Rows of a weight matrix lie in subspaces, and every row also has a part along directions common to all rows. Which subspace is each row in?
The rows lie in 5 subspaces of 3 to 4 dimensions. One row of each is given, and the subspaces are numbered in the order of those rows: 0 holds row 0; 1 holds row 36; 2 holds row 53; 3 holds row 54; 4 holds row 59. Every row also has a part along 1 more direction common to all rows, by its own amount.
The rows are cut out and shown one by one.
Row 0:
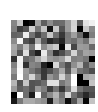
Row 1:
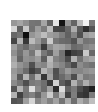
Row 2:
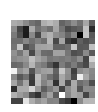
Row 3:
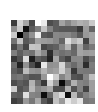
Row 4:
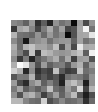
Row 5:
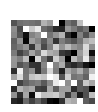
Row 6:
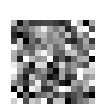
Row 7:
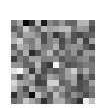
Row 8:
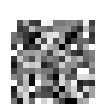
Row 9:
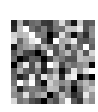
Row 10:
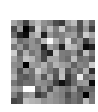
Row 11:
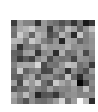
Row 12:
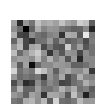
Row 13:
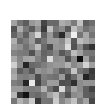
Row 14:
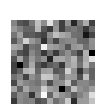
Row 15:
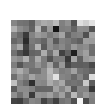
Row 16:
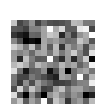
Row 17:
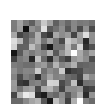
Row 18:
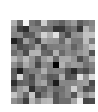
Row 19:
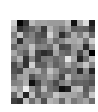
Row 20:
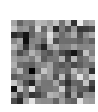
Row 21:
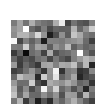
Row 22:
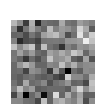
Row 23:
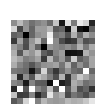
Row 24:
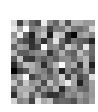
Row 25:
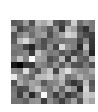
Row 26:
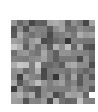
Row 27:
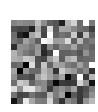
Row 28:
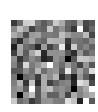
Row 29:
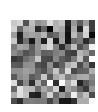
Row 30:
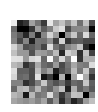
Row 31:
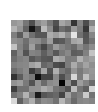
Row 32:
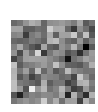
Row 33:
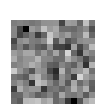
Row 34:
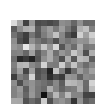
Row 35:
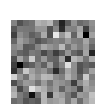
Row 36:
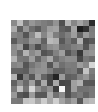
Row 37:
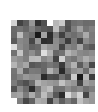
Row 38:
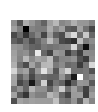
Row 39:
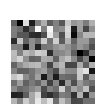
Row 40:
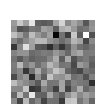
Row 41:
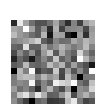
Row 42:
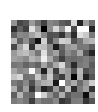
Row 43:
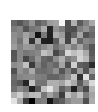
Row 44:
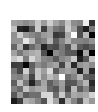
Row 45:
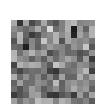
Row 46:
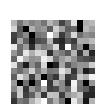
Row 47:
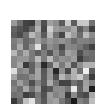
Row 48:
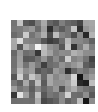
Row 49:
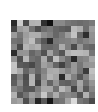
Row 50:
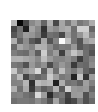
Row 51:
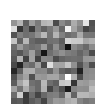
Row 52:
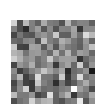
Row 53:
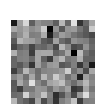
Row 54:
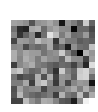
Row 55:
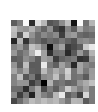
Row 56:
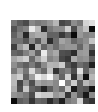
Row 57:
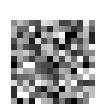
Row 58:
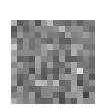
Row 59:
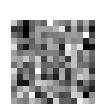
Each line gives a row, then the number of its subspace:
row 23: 1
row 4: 2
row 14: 2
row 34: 2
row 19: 2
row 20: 1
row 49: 3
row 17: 4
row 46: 0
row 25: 2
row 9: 0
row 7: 0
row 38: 0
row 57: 3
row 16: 2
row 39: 3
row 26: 4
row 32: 0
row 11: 4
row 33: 3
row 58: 4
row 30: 4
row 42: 1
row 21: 3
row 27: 4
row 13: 3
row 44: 2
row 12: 4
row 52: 0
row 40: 2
